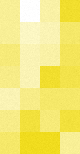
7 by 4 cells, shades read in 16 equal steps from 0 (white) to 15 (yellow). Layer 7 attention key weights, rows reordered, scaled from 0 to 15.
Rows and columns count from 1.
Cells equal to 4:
1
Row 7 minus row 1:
3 15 9 -7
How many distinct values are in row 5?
3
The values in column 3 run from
5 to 15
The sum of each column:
54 50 65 77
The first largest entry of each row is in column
4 4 4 3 3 2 2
